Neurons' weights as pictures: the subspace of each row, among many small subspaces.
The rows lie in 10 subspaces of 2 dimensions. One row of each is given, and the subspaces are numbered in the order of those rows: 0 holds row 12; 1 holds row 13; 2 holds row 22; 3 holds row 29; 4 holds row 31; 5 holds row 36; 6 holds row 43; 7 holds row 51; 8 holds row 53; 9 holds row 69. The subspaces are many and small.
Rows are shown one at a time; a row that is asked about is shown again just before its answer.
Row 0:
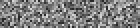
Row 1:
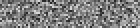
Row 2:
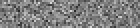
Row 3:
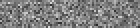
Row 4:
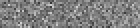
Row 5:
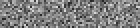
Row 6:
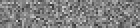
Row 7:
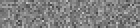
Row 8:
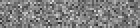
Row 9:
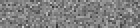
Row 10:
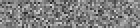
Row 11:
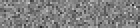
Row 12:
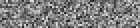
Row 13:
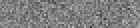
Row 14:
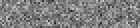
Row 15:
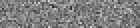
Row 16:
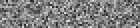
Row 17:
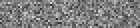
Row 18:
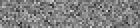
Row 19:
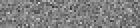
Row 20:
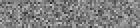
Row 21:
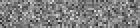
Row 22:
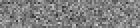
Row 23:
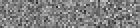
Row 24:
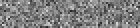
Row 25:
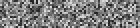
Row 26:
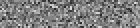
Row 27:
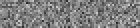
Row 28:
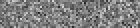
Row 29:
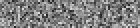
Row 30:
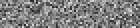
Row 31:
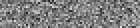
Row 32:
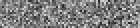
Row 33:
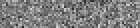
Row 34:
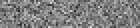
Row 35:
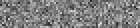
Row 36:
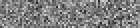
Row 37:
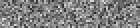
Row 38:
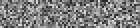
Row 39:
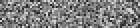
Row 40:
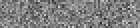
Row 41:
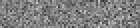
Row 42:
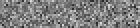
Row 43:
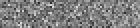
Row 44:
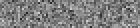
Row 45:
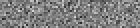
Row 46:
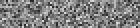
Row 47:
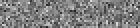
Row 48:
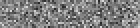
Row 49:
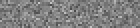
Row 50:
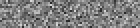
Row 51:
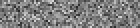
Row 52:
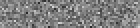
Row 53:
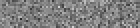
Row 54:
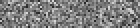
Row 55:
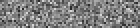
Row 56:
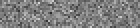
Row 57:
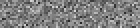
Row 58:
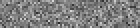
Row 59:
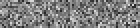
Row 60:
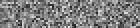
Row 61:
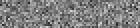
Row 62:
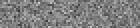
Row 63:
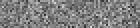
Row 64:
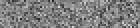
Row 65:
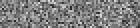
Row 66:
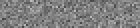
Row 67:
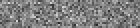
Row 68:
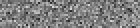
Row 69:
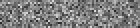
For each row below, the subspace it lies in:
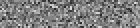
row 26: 1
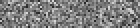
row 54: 8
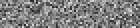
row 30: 4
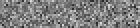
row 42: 0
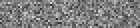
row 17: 9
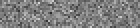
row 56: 7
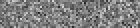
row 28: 8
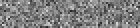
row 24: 6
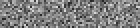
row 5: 3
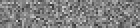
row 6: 2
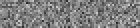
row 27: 2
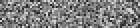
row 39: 8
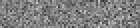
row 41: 5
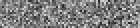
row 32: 5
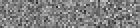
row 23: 5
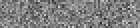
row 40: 1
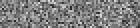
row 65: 1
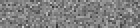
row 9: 8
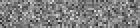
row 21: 9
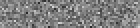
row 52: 5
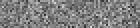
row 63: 1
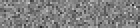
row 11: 7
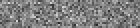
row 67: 2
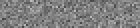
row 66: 4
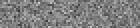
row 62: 7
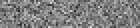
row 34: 7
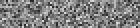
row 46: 0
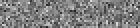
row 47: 6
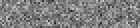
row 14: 7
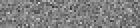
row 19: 4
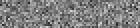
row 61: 6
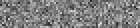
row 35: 6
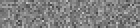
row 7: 2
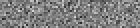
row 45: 3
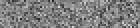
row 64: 8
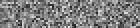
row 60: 2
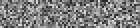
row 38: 5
